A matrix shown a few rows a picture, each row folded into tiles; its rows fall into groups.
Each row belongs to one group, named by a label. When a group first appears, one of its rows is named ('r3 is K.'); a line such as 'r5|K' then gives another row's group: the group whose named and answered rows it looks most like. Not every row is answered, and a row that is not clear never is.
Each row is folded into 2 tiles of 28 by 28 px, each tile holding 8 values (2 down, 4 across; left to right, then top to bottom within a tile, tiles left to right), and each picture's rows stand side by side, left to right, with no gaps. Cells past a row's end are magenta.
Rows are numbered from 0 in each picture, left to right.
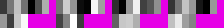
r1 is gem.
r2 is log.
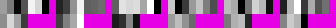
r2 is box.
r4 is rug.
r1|log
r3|rug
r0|rug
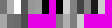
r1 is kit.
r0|box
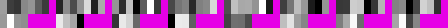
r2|gem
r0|rug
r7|rug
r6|log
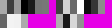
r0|gem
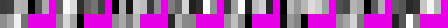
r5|box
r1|box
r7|gem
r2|kit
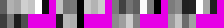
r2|rug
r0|box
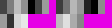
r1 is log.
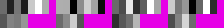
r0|gem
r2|gem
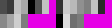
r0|log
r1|box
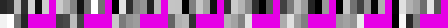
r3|rug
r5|log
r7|box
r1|gem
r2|kit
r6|kit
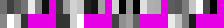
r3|rug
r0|rug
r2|gem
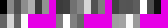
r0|kit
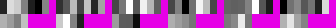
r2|box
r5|kit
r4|rug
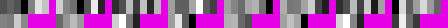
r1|gem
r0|gem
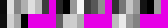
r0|box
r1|log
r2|log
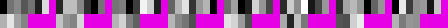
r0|kit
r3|box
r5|log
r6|log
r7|kit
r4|rug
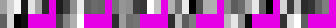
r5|gem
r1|log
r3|gem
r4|rug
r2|gem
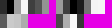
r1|gem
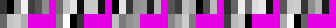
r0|log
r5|box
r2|kit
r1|box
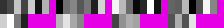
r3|gem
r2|gem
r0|kit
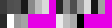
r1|kit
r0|gem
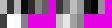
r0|gem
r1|log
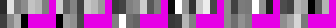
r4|rug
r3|box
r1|gem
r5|log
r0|box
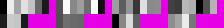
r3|log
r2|gem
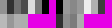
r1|box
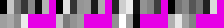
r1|kit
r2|box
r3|kit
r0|kit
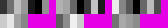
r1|gem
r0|log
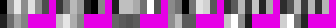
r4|kit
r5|kit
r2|box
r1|log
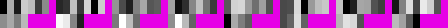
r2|rug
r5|gem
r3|rug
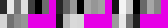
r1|gem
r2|box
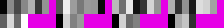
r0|kit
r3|gem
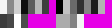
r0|gem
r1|kit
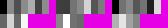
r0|kit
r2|kit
